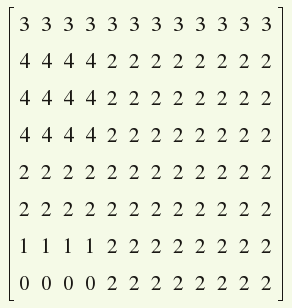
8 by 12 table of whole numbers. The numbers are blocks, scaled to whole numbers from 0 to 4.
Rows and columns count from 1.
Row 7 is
1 1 1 1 2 2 2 2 2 2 2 2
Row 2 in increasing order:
2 2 2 2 2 2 2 2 4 4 4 4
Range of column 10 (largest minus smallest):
1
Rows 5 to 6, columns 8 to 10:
2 2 2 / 2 2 2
